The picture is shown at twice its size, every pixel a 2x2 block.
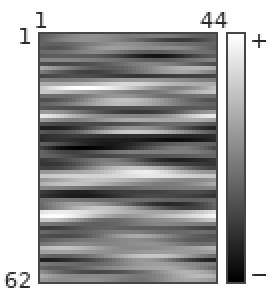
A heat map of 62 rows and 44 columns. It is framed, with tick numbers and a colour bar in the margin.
There is no overall slope. The grain runs across in streaks. The bottom middle is the smoothest part. The middle left is the ninth with the lowest average.
